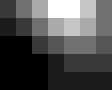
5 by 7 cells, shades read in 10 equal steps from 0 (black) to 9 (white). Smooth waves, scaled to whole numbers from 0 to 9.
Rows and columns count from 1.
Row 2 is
1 2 4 6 7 6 4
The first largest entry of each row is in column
4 5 5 5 4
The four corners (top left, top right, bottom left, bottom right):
2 4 0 1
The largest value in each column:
2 4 6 9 9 7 4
